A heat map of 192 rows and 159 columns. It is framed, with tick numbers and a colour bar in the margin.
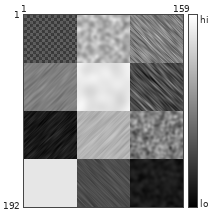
The table splits into 4 rows of 3 panels. Panel 1,1: low, checkered. Panel 1,2: high, blotchy. Panel 1,3: middling, slanting down to the right. Panel 2,1: middling, slanting up to the right, faint in contrast. Panel 2,2: very high, smooth, faint in contrast. Panel 2,3: low, slanting down to the right. Panel 3,1: very low, slanting up to the right, faint in contrast. Panel 3,2: high, slanting up to the right, faint in contrast. Panel 3,3: middling, blotchy. Panel 4,1: very high, flat. Panel 4,2: low, slanting down to the right, faint in contrast. Panel 4,3: very low, blotchy, faint in contrast.
